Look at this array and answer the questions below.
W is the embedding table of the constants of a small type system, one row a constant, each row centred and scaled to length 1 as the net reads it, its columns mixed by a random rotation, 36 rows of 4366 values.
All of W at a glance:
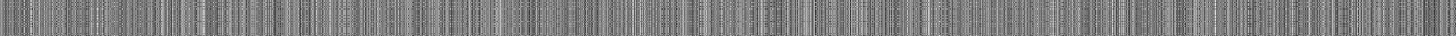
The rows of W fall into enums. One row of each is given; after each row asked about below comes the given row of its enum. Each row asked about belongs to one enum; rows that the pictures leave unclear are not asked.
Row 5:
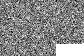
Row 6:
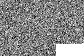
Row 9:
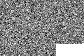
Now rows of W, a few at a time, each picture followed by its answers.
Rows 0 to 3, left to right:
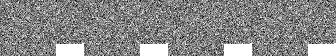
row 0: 5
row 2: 6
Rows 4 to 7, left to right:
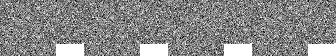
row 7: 5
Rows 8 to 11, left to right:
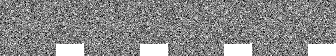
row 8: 9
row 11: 5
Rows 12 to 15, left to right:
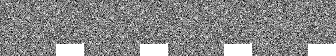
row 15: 9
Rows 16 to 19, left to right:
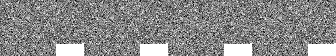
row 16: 5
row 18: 9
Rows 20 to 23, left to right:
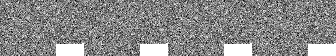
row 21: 6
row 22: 5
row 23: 9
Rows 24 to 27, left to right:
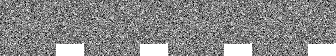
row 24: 9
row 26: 9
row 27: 5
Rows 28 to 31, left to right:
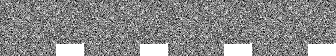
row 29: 5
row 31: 5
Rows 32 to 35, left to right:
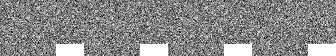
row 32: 5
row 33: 9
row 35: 6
